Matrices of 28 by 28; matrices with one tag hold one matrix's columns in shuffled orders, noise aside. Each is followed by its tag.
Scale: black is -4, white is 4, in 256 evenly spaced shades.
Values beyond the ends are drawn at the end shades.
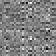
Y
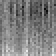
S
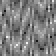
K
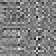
Y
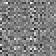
Y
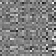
Y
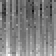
S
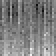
S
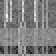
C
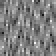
K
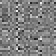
Y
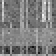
C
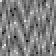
K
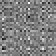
Y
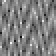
K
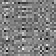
Y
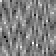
K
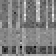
C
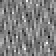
K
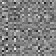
Y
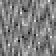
K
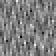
K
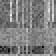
C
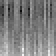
S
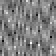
K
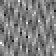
K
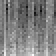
S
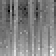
S
